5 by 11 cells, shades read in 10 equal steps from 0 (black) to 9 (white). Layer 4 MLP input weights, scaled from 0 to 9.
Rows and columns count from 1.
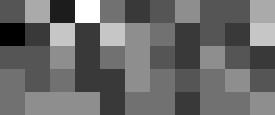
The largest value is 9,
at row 1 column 4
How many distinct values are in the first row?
7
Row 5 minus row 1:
1 -1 4 -4 -2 2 1 -3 1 1 -1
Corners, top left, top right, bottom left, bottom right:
3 6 4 5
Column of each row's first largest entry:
4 3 3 6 2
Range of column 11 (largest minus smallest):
5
